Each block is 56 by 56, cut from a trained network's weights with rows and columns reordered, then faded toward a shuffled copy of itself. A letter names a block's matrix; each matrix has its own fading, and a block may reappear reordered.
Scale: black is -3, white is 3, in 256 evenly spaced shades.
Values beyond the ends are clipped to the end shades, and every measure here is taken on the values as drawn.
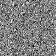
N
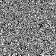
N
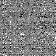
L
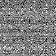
L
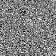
N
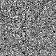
N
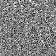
N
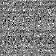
L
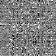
L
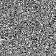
N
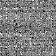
L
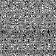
L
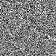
N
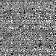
L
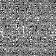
L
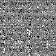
L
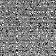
L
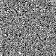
N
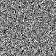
N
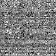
L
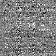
L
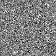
N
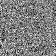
N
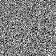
N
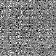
L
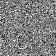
N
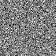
N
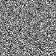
N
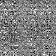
L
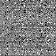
L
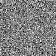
N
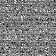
L
